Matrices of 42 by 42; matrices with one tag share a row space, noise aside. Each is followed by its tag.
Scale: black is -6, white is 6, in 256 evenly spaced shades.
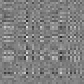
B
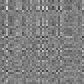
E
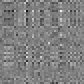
B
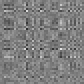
B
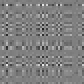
E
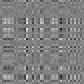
B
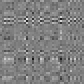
B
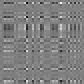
B
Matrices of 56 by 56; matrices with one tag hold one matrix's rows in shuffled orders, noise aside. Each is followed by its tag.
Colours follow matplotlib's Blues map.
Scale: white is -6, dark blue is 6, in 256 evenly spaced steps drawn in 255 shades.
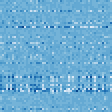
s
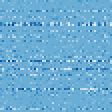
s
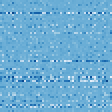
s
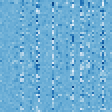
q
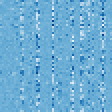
q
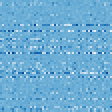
s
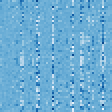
q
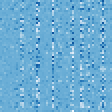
q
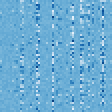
q
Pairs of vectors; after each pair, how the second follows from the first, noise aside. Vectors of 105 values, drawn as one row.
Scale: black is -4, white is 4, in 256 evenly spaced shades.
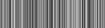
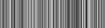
negated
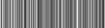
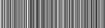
shuffled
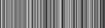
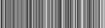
negated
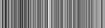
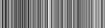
copied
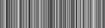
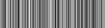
negated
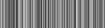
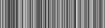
copied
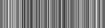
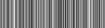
shuffled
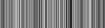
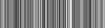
negated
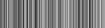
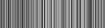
shuffled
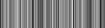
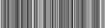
negated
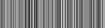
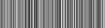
copied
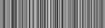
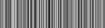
negated
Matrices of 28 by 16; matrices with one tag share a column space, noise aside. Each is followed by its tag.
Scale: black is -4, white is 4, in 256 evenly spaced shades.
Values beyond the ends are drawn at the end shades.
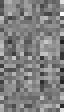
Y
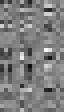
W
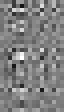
W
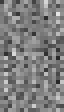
Y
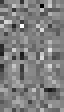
W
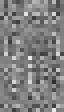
Y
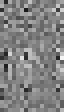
W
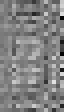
Y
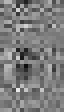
W
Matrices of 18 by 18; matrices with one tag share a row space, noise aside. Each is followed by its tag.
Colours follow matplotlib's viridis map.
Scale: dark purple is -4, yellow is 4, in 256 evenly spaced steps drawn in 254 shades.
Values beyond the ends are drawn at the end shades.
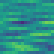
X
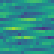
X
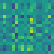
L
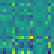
L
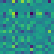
L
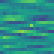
X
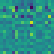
L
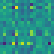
L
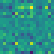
L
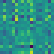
L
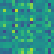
L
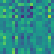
L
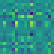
L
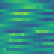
X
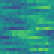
X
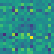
L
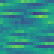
X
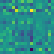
L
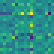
L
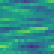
X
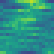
X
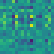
L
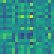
L
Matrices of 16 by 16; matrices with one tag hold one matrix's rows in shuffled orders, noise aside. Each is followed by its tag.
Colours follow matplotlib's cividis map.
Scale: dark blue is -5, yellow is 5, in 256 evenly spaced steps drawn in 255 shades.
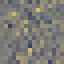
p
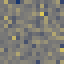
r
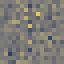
p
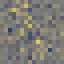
p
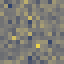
p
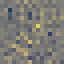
p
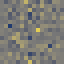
p
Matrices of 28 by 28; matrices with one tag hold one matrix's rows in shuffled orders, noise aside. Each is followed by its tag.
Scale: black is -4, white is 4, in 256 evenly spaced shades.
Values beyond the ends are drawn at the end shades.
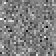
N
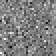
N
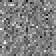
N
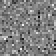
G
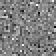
G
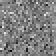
N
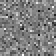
G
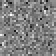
N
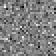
G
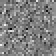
N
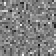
G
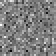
N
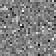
G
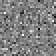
G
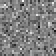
G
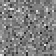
N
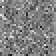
N
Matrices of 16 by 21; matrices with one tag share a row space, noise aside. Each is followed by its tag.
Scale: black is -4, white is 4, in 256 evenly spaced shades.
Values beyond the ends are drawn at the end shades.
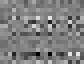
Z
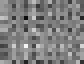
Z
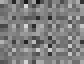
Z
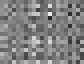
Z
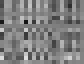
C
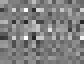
Z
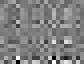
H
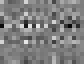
C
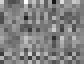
C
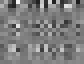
H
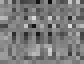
Z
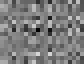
Z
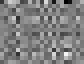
H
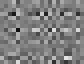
H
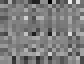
Z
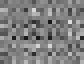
Z
